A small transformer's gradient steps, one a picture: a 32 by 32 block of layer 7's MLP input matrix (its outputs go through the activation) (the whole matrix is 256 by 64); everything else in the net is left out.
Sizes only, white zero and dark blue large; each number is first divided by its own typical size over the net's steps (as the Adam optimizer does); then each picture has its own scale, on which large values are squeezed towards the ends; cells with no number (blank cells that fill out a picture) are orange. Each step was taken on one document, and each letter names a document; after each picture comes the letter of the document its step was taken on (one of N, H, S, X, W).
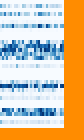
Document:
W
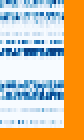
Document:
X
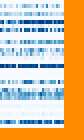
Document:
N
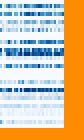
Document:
N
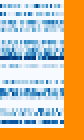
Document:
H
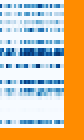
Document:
N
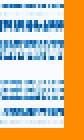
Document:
H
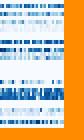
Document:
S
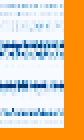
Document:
W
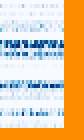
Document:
W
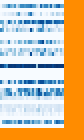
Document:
N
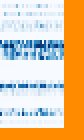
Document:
W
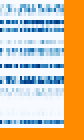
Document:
N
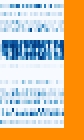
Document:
W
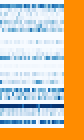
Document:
S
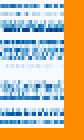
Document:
H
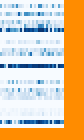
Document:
N
